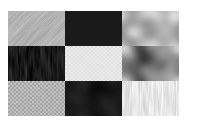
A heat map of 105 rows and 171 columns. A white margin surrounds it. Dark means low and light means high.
It is made of 3 by 3 panels. Panel 1,1: high, slanting up to the right, faint in contrast. Panel 1,2: very low, flat. Panel 1,3: high, smooth. Panel 2,1: very low, streaked downward, faint in contrast. Panel 2,2: very high, checkered, faint in contrast. Panel 2,3: middling, smooth, strong in contrast. Panel 3,1: high, checkered. Panel 3,2: very low, smooth, faint in contrast. Panel 3,3: very high, streaked downward, faint in contrast.
